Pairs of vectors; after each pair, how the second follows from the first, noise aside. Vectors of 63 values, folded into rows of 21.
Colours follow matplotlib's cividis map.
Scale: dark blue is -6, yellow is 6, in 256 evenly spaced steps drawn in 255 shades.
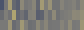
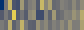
scaled up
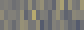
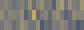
copied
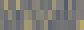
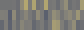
wrapped around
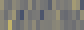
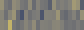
copied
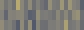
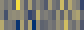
scaled up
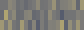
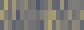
shuffled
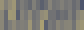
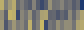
scaled up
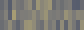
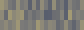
wrapped around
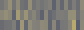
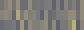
copied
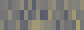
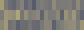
shuffled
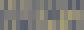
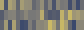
scaled up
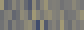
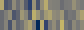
scaled up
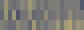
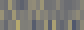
shuffled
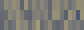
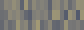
copied
